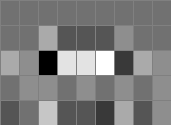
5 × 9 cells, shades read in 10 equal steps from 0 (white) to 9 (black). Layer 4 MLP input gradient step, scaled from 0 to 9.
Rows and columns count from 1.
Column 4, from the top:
5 6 1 5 6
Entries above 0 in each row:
9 9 8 9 9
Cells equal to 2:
1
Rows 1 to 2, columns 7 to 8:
5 5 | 4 5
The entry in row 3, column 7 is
7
